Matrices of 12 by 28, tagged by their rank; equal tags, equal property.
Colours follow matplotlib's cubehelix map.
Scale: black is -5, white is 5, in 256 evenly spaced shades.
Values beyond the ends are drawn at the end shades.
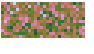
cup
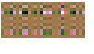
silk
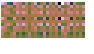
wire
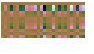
silk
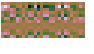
wire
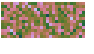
cup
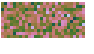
cup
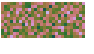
cup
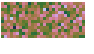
cup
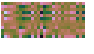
wire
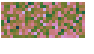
cup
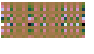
silk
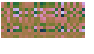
wire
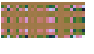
silk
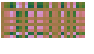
silk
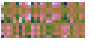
wire
